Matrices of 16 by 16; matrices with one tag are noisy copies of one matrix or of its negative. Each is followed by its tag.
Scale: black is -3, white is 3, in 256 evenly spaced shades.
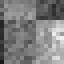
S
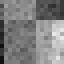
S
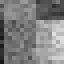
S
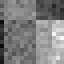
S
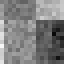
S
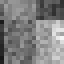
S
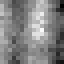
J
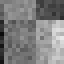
S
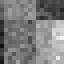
S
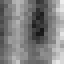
J
